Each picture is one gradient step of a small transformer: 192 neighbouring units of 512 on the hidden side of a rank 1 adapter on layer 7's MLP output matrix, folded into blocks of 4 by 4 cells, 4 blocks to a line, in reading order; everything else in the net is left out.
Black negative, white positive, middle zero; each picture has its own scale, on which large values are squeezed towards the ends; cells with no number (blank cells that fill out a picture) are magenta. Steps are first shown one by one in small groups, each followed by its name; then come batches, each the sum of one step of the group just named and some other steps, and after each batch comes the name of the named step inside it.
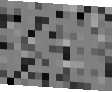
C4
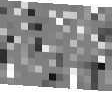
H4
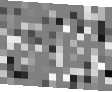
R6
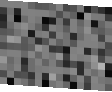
R6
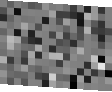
R6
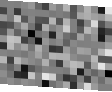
R6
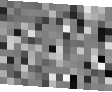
R6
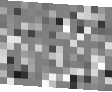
R6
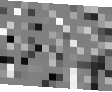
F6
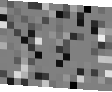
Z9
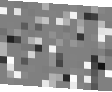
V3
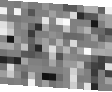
F6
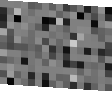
F6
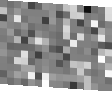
Z9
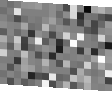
Z9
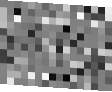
F6
